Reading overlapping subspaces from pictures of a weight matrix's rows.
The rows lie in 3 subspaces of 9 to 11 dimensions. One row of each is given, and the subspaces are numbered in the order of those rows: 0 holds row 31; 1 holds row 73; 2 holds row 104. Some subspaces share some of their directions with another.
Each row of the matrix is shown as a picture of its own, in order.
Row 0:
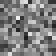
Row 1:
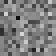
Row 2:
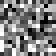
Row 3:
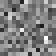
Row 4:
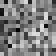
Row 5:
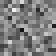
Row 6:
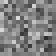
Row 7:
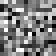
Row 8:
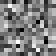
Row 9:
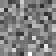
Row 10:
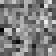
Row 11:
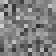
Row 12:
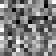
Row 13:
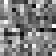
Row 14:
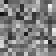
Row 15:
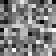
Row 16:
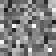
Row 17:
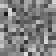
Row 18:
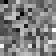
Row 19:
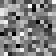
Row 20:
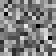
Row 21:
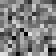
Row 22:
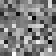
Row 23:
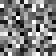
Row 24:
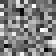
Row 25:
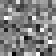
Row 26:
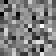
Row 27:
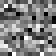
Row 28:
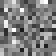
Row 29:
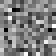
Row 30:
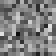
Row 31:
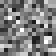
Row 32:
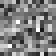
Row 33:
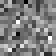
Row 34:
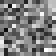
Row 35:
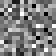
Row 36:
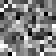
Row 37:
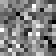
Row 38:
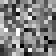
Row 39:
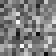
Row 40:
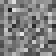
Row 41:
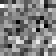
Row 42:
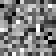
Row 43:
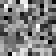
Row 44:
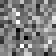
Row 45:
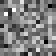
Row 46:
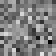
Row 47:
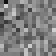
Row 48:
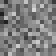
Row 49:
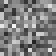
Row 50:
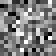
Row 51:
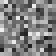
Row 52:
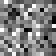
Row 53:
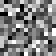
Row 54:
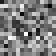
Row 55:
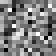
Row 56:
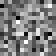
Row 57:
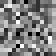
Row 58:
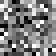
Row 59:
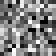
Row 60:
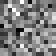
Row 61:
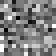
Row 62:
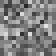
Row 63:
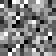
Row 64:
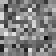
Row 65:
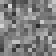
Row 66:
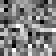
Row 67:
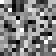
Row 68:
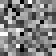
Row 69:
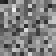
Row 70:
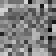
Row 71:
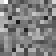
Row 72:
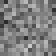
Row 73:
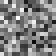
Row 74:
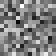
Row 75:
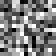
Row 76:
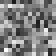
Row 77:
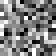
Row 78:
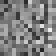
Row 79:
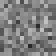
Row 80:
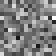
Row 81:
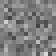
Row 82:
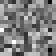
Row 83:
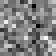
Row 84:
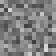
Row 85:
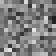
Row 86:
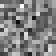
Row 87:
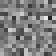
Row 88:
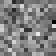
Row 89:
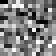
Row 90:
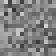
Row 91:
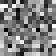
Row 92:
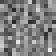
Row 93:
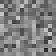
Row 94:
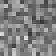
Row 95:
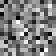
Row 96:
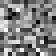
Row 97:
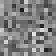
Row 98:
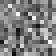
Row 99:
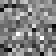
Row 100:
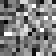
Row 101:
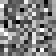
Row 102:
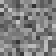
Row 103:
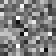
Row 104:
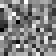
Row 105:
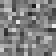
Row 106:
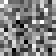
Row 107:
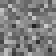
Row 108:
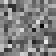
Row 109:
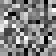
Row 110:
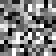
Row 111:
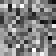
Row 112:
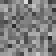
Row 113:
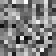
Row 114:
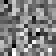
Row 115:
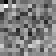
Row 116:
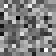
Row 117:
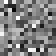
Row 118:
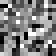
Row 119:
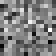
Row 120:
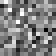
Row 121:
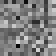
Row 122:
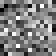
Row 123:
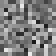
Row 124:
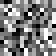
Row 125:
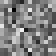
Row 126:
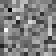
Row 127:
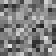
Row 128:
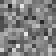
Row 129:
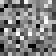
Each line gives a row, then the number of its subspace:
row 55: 2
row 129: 2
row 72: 0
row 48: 2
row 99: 2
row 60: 2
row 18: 1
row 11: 0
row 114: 1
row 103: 0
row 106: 1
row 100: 1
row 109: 0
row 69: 2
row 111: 0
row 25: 2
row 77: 1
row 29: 1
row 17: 0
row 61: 1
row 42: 2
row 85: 2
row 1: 2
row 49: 1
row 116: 1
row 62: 2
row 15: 1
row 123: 1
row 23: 2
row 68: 2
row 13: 1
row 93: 1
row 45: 0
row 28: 1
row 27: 2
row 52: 0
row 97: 1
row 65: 0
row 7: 1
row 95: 0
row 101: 1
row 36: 2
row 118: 0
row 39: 2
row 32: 2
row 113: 0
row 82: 2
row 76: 0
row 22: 2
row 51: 0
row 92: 1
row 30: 2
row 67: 1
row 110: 2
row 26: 2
